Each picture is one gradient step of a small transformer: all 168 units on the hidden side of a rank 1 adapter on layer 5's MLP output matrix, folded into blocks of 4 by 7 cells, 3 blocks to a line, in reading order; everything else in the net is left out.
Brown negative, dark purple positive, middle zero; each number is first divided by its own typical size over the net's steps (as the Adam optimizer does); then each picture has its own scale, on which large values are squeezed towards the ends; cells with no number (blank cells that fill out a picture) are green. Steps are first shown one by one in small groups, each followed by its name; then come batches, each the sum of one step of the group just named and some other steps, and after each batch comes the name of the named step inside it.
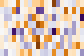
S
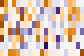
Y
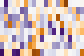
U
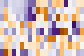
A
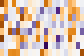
Y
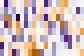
U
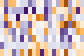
S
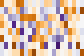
Y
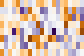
Y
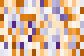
Y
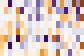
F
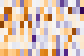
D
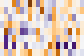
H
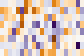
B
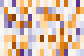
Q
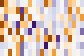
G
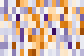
Q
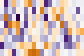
H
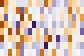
G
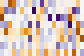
H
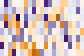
Q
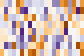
F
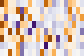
G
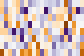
D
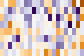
F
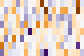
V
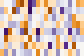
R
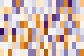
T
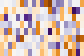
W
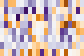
W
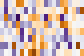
V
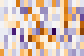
T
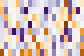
T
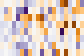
V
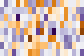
R
